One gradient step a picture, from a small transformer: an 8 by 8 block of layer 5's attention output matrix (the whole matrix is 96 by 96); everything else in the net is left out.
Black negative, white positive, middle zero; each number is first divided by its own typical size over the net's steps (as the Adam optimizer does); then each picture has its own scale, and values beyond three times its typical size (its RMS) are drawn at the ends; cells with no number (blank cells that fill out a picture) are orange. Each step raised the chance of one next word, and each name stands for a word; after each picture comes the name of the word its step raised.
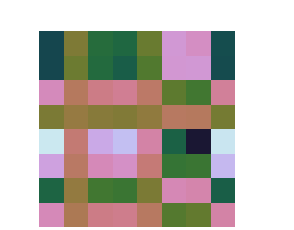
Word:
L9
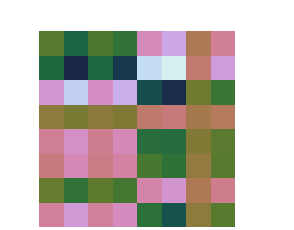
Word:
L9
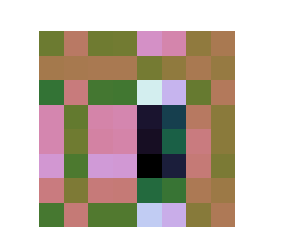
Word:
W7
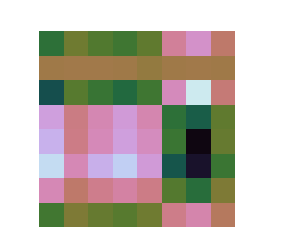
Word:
W7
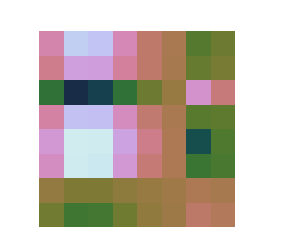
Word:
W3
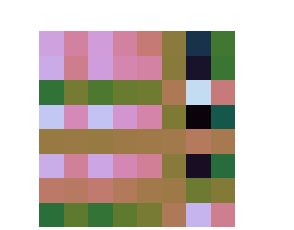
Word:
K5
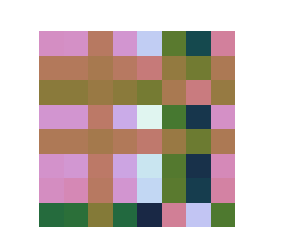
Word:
K5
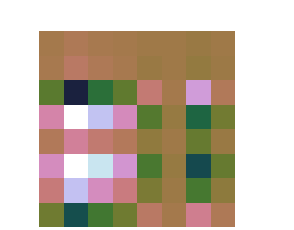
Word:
W7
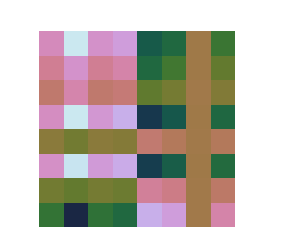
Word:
K5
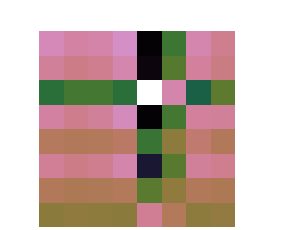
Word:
W3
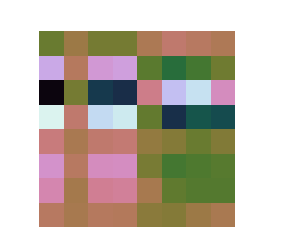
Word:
K5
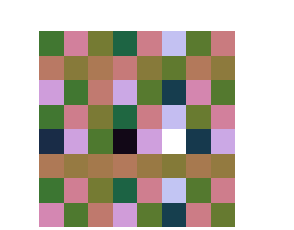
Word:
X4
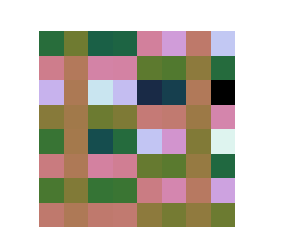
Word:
X4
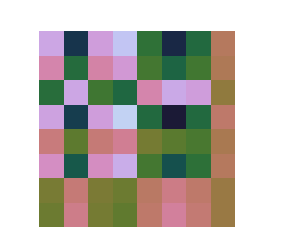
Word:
W3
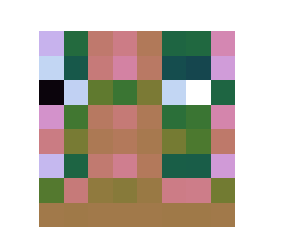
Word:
W3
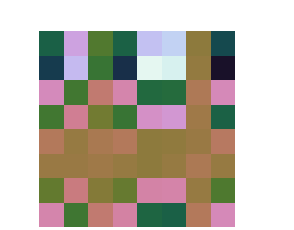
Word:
L9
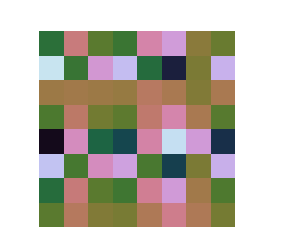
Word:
X4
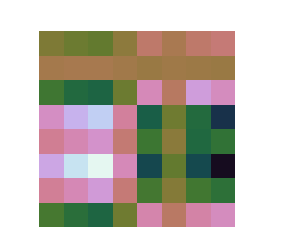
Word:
W7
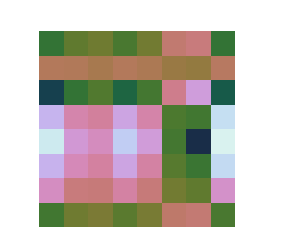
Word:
W7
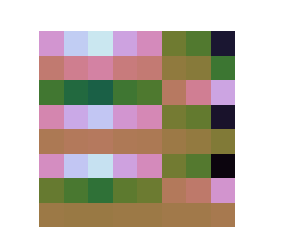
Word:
W3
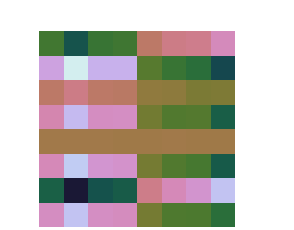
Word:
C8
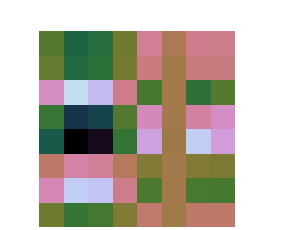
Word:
X4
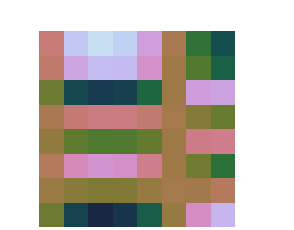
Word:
K5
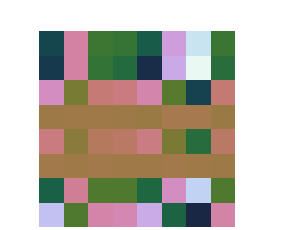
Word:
L9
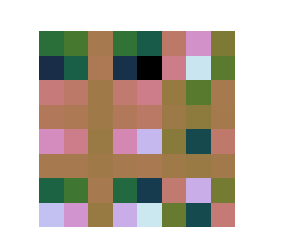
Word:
L9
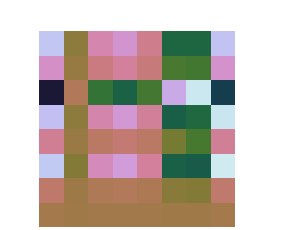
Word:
W3
